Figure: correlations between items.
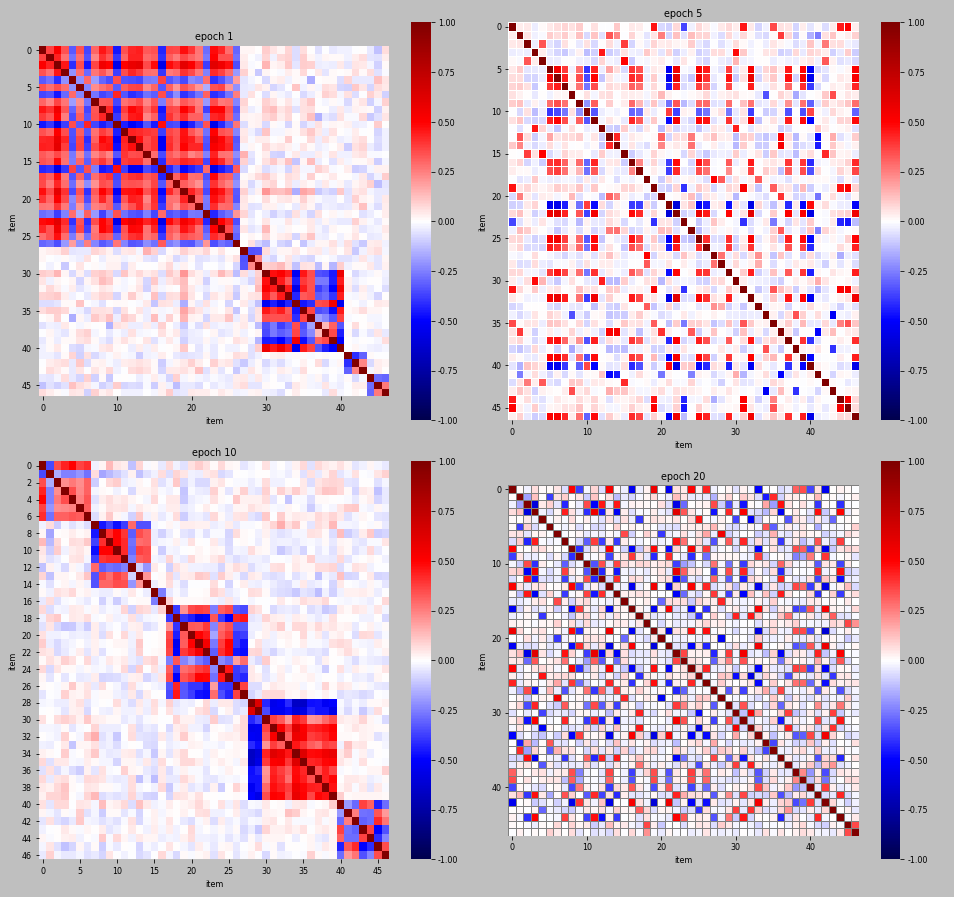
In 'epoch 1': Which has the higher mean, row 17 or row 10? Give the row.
17
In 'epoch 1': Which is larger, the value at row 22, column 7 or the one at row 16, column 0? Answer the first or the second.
the first
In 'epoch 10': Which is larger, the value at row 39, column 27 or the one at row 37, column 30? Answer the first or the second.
the second
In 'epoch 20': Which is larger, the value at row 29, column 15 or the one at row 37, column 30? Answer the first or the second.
the second
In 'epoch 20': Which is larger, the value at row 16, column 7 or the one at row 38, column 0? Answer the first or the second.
the second
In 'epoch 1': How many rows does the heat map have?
47
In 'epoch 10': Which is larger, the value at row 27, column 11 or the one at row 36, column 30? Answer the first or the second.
the second
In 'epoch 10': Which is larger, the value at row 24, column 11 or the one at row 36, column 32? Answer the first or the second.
the second
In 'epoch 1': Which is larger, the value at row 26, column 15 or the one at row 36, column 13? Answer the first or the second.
the second
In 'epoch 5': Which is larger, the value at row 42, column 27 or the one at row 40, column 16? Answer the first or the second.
the first
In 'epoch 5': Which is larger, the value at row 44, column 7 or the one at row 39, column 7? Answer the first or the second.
the second
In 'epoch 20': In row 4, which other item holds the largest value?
25
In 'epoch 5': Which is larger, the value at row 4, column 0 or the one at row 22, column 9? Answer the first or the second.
the second
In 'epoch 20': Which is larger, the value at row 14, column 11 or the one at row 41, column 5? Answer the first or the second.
the second
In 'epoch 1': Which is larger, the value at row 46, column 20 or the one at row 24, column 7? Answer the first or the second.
the second
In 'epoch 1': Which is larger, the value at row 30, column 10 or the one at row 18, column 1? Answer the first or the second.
the second
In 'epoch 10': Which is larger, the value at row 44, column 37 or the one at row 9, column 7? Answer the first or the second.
the first
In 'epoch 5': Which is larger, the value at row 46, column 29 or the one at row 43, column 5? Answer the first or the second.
the first
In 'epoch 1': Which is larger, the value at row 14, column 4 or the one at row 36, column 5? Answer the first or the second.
the second
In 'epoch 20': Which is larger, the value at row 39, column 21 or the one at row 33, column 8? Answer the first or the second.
the first
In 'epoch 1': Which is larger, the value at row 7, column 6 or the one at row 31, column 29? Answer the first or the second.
the second
